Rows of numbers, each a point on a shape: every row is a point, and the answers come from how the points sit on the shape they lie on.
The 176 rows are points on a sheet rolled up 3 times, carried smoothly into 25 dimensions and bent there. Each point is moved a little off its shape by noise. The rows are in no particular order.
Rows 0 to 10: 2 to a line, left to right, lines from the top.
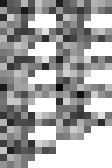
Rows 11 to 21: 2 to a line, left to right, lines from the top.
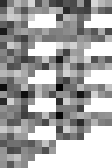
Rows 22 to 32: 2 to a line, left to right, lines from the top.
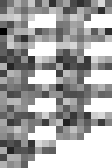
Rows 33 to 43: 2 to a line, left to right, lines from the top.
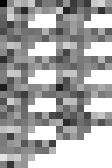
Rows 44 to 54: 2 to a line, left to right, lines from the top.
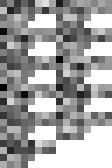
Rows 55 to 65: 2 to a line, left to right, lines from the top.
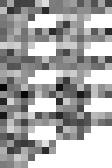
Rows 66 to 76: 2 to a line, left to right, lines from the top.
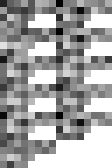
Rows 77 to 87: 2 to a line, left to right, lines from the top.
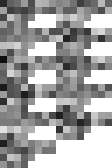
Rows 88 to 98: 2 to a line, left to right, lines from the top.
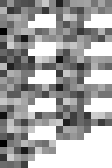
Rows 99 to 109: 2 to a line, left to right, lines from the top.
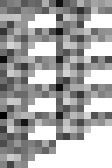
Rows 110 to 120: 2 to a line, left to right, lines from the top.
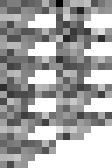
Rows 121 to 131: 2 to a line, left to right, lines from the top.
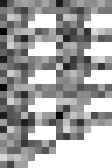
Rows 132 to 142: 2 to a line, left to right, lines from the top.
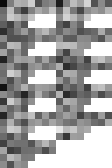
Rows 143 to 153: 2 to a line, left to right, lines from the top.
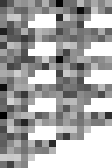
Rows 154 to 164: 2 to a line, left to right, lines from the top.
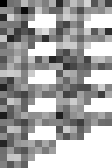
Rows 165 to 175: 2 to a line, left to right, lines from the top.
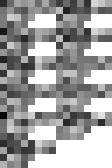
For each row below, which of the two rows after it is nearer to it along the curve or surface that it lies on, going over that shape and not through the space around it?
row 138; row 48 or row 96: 48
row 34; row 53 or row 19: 19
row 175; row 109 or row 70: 70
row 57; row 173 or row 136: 173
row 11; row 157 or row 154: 157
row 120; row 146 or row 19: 146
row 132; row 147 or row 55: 147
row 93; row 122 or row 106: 106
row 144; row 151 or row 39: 151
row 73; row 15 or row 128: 128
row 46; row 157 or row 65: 157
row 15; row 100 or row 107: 100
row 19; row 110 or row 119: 119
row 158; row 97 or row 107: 107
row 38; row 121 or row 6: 121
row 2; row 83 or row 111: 83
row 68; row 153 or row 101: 153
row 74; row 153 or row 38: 153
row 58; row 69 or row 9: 69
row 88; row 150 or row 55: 150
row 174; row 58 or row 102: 58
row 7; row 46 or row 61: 61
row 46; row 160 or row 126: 160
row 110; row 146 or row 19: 146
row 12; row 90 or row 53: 90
